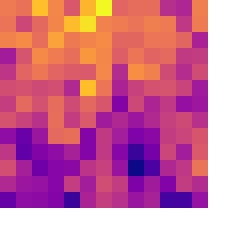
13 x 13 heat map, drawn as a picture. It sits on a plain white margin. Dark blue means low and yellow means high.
There are no regular stripes. The histogram is bell-shaped. There is an overall slope up to the top. The top middle is the ninth with the highest average.
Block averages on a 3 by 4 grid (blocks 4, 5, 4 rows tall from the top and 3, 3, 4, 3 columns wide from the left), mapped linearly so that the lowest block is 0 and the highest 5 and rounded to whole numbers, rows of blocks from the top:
4 5 4 3
2 3 2 2
0 0 0 1
